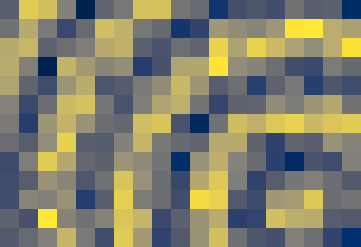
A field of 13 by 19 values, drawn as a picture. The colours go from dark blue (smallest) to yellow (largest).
Rings spread out from the bottom right. No row or column stands out. Neither half mirrors the other.
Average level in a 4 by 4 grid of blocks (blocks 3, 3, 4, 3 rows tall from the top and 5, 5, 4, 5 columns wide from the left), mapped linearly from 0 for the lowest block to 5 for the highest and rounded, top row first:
2 3 2 5 | 3 2 2 0 | 2 2 3 2 | 2 2 3 2
